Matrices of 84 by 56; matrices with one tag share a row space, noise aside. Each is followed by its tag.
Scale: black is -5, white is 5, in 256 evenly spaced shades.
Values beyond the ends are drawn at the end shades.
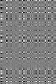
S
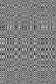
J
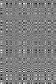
S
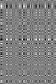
S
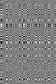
S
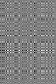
J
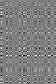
S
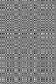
J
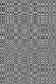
J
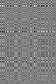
J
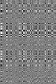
S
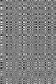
S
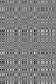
J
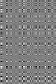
S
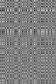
J
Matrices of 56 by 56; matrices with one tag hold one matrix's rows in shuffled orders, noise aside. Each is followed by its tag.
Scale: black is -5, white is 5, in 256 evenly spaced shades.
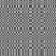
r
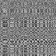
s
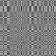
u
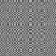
r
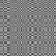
u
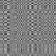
u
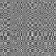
u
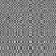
r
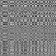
s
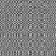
r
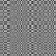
u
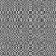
r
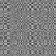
u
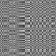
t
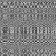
s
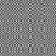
r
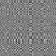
r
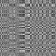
t
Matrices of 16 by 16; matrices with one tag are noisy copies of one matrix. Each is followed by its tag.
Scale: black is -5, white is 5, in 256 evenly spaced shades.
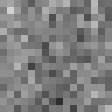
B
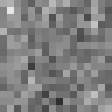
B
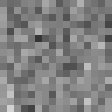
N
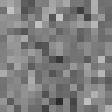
B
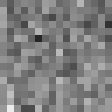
N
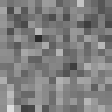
N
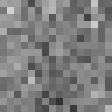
B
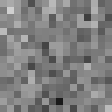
B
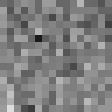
N
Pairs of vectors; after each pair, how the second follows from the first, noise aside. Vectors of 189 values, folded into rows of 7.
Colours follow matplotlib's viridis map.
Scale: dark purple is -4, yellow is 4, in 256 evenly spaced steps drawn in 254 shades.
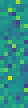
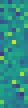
wrapped around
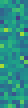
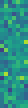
reversed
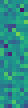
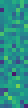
wrapped around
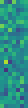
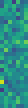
wrapped around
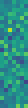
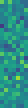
reversed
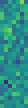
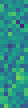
reversed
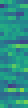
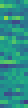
reversed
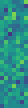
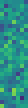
reversed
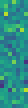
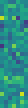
reversed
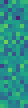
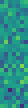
reversed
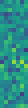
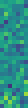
wrapped around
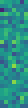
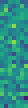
reversed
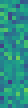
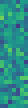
reversed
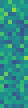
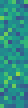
wrapped around
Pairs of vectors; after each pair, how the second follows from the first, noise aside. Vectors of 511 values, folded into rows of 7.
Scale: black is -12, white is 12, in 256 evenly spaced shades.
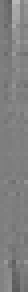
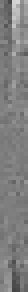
scaled up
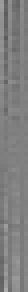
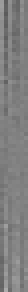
copied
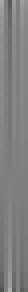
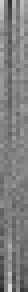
scaled up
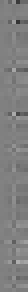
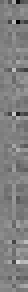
scaled up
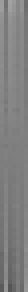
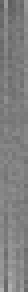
negated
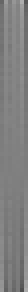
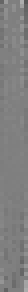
partly zeroed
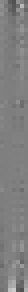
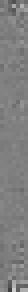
sign-scrambled
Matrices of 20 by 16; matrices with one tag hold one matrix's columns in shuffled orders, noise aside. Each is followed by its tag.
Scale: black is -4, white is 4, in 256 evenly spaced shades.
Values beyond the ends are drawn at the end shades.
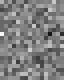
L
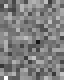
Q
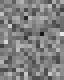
L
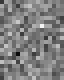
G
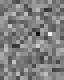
L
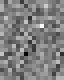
G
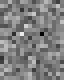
L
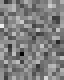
G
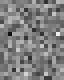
L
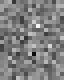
G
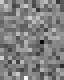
Q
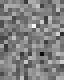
G
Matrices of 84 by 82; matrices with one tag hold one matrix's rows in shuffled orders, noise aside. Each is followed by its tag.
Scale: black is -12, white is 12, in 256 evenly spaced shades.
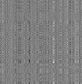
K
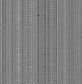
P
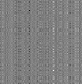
K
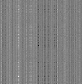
P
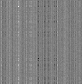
P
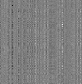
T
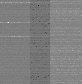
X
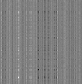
P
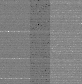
X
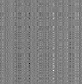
K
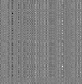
T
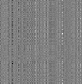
T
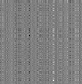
K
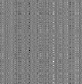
K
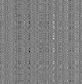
K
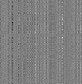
T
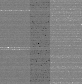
X
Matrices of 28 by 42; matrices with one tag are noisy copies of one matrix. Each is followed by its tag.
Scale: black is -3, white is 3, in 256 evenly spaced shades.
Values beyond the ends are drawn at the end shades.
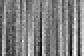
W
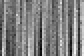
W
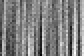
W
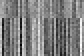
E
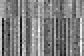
E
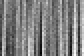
W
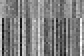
E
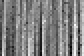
W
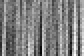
W
